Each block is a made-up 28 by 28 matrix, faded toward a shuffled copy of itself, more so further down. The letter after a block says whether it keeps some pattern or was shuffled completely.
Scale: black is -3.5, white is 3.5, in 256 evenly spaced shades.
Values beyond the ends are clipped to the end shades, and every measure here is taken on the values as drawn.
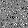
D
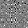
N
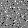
D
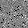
D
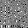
N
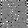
N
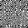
N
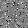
D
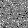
D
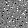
D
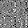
N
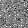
D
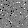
D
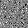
D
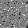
D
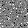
D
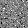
D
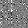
N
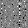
N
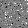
D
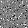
D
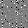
N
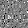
N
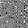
N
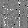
N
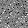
D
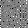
N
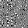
N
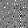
N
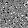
D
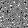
D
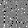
N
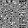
N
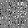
N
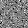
D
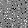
N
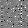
N
